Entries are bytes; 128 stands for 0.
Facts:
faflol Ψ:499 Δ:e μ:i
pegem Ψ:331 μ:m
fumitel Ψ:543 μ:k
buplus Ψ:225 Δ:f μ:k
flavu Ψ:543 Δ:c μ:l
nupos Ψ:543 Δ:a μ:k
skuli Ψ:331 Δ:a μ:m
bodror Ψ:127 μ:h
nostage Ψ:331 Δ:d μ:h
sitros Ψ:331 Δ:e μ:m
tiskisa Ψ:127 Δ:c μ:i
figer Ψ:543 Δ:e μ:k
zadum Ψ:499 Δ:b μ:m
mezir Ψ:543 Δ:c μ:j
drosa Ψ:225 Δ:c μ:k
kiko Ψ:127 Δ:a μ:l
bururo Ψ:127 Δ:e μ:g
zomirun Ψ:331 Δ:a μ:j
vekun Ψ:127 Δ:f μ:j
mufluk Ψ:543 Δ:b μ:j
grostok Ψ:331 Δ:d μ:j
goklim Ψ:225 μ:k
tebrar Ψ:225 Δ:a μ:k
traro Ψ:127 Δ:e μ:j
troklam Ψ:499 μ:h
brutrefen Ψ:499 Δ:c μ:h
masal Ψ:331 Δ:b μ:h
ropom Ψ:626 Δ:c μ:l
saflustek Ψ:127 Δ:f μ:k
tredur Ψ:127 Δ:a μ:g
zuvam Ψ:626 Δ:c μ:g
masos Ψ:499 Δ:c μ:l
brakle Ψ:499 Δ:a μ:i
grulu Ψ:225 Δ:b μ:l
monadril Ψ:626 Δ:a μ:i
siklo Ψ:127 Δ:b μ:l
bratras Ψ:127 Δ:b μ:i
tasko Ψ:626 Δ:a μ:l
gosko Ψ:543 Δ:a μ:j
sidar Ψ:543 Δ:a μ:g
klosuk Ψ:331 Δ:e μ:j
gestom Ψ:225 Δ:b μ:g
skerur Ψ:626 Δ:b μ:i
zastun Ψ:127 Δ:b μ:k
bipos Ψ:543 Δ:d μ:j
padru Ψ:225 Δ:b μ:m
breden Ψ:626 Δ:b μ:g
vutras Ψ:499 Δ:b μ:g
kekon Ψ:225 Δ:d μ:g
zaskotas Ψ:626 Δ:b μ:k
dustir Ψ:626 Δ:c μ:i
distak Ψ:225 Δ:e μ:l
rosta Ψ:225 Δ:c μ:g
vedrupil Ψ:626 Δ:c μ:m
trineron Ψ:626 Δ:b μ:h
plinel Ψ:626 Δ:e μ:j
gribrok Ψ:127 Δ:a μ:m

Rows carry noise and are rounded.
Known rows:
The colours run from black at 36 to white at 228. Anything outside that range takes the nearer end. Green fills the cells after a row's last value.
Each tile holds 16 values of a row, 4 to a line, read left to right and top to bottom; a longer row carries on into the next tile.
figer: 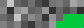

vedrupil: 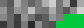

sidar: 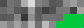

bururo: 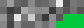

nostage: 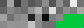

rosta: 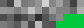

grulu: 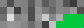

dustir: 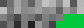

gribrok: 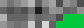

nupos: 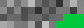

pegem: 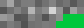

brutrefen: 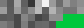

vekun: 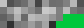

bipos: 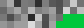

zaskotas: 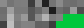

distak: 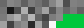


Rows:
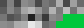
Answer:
kekon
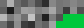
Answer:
sitros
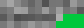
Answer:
goklim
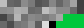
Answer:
saflustek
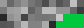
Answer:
buplus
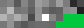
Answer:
bratras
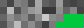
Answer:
vutras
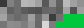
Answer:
monadril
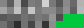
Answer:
mezir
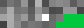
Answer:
skerur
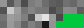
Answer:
mufluk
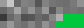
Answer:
fumitel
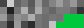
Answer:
faflol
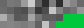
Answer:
skuli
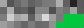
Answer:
siklo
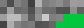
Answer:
trineron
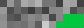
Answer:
brakle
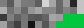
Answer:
flavu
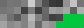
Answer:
zomirun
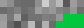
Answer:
bodror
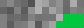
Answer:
troklam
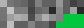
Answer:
zastun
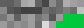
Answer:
tasko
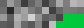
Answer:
plinel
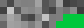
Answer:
gestom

